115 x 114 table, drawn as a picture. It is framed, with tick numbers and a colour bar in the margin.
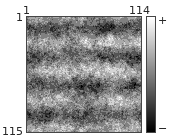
Overall the values sit about 50% of the way up the scale. Horizontal stripes repeat 4 times down the table. There is no seam.
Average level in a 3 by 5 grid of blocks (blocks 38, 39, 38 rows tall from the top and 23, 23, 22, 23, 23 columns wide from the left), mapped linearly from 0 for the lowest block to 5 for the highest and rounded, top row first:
11212 / 03130 / 24045
